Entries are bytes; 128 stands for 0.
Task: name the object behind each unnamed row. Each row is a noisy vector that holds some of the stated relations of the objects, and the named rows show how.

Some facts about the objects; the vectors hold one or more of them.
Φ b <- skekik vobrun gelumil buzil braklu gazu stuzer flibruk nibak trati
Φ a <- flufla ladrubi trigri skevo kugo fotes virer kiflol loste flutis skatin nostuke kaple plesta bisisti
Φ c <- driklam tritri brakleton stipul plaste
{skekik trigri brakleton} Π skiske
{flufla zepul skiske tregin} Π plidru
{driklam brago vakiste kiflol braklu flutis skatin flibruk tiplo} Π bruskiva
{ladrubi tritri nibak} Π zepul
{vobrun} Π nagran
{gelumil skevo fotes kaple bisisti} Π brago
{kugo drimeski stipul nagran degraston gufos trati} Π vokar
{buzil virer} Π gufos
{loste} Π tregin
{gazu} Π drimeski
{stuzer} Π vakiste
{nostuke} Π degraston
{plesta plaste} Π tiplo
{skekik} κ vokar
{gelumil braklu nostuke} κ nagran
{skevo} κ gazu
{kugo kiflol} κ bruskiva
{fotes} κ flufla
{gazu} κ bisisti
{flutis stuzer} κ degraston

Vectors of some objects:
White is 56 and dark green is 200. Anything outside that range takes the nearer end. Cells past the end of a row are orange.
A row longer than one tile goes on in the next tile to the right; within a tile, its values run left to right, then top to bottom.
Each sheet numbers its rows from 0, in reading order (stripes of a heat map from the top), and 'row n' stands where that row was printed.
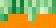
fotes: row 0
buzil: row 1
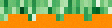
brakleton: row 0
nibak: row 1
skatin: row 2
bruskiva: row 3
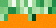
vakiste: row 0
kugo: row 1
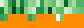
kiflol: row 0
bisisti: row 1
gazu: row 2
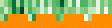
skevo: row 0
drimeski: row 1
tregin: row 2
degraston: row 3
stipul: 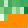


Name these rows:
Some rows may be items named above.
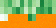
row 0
stuzer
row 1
skatin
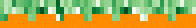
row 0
virer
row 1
tiplo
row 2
nagran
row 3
brago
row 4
tiplo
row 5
stuzer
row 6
brago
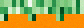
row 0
nostuke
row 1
kugo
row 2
gelumil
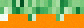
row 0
flutis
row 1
flibruk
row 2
skekik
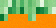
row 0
kaple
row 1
brago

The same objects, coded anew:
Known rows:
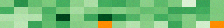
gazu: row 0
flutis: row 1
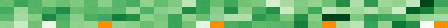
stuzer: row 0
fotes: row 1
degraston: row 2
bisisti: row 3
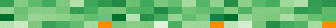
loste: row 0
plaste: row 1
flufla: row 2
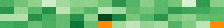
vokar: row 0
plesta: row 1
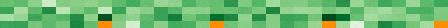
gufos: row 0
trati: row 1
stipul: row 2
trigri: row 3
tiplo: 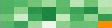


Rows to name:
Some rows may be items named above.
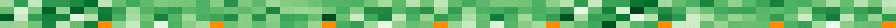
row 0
braklu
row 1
flibruk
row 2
stipul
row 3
tiplo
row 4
flibruk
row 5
gelumil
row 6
nibak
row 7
tiplo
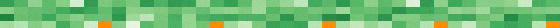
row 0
skatin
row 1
skekik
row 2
virer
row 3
plesta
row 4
kugo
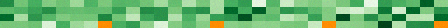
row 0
driklam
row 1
vakiste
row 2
skevo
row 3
nostuke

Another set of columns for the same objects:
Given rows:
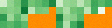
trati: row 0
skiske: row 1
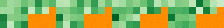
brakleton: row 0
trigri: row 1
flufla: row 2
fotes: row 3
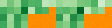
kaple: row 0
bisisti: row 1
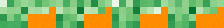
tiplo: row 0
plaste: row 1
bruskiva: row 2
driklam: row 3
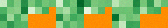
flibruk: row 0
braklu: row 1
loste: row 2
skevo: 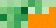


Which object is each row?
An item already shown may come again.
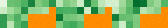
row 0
nagran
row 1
fotes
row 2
nostuke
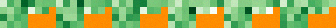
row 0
braklu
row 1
stuzer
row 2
gelumil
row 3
gazu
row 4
gazu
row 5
brago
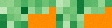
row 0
stipul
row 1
virer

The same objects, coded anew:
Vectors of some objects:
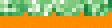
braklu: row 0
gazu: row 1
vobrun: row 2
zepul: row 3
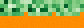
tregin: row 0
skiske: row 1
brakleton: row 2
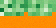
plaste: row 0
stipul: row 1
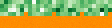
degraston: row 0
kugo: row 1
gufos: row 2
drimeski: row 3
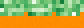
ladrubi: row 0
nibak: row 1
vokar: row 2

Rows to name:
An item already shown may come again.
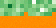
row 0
stipul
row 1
kugo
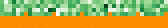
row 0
skevo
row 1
stuzer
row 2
bisisti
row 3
nagran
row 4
nostuke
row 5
fotes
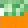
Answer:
bisisti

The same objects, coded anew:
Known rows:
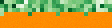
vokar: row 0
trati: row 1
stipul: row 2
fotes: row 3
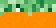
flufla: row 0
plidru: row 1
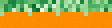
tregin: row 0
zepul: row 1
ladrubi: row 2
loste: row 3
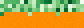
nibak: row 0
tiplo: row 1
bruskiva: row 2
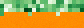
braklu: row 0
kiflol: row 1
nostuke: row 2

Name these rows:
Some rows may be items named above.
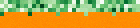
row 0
stuzer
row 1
skekik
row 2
brago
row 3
bisisti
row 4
bruskiva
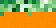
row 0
gazu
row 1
skevo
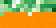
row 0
bisisti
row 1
nostuke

